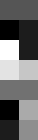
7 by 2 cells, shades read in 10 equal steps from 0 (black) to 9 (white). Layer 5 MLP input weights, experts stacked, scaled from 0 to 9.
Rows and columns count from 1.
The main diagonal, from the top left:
3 1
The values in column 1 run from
0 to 9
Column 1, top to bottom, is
3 0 9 8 4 0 1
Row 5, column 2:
4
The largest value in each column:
9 7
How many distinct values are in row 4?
2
